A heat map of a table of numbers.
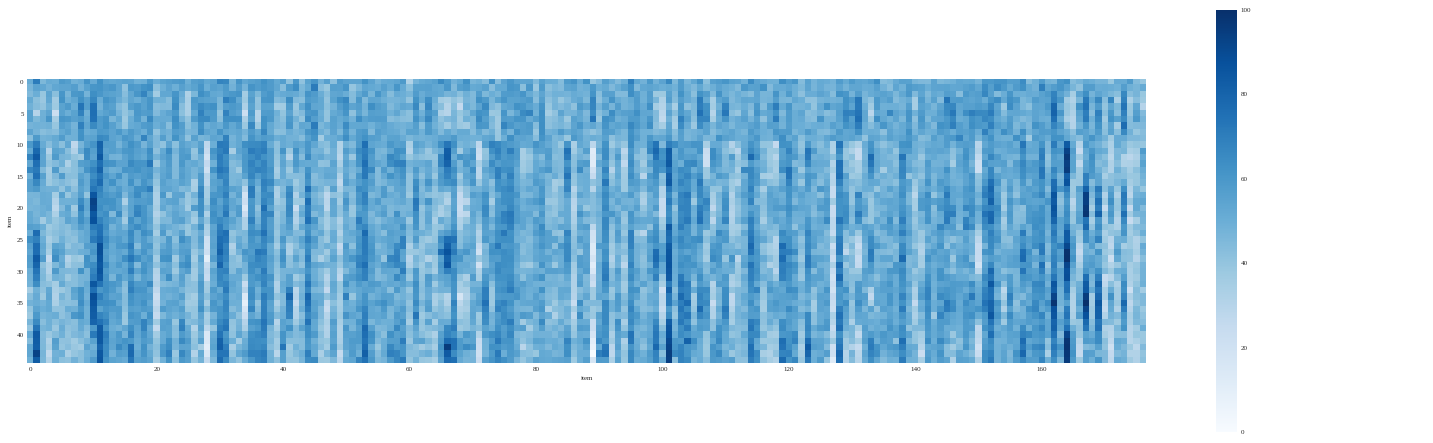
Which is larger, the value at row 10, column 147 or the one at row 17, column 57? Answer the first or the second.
the first
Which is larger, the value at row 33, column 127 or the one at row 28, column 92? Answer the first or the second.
the second
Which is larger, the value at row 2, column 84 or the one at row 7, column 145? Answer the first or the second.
the second
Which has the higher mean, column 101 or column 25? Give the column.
101
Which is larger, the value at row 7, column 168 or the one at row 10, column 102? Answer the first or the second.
the second
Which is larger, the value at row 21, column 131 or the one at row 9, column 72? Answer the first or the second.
the first
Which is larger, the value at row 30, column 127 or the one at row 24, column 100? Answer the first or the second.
the second
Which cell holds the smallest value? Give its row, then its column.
43, 89
